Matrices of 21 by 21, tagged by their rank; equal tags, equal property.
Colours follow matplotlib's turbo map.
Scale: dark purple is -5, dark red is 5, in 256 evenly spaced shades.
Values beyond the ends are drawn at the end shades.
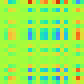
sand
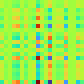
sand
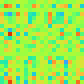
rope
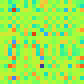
rope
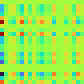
sand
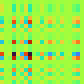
sand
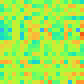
rope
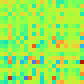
rope
